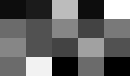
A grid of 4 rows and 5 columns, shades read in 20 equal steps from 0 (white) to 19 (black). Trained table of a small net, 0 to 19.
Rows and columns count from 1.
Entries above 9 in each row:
3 4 3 4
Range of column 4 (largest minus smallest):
11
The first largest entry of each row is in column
1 4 3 3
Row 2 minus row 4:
0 12 -10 3 -9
